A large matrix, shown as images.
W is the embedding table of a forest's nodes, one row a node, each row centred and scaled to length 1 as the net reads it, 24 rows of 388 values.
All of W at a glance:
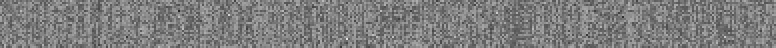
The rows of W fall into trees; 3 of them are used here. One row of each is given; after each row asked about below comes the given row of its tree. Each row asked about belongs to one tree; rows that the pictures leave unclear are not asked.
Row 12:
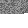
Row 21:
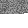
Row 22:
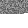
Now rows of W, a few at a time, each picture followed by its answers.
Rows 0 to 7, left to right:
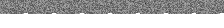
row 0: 22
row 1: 21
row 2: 22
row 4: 12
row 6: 12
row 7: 21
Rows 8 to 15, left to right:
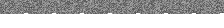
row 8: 12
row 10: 12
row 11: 22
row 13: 12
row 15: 21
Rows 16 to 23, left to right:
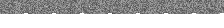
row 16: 12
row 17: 21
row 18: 22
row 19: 12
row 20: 21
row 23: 22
